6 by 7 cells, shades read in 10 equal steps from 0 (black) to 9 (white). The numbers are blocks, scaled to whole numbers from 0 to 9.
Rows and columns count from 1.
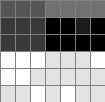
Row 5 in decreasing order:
9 9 8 8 8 8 8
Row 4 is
9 9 9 8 8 8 9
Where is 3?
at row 1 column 1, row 1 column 2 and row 1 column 3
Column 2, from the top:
3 2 2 9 9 8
